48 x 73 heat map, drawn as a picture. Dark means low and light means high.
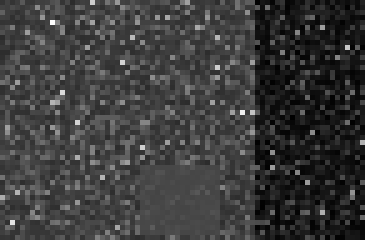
Seam: vertical, 70% of the way across, the left part higher. Calmest part: bottom middle. Odd patch: calmer, in the bottom middle. Stripes: none.
